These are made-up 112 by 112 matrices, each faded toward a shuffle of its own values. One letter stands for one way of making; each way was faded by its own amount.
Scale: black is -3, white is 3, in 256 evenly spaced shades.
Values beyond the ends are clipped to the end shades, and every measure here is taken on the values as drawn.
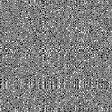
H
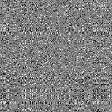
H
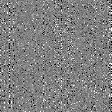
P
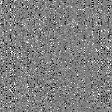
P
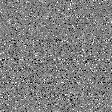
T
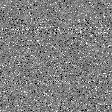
T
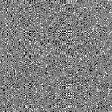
H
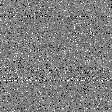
T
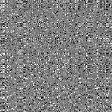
H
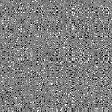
H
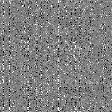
P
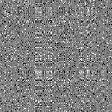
H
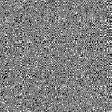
H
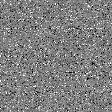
T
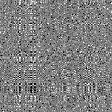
H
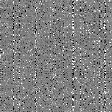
P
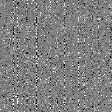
P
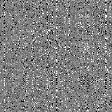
P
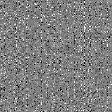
P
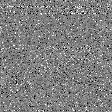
T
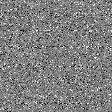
T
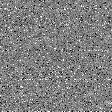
T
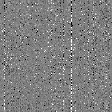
P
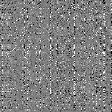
P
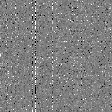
P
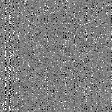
P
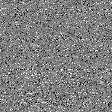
T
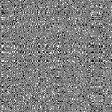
H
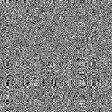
H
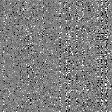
P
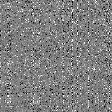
P
